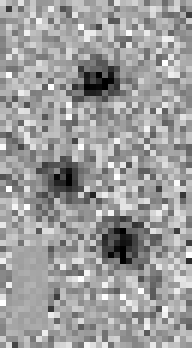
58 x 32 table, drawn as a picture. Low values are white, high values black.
Three bumps rise from the field. Overall the values sit about 40% of the way up the scale. No overall slope runs across the table. In the bottom left lies a patch that is calmer than the rest.
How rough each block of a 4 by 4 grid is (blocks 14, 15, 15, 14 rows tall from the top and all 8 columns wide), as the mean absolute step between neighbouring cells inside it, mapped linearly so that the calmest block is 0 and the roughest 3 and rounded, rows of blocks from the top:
2 2 2 2 | 2 2 2 2 | 2 2 3 3 | 0 2 2 2
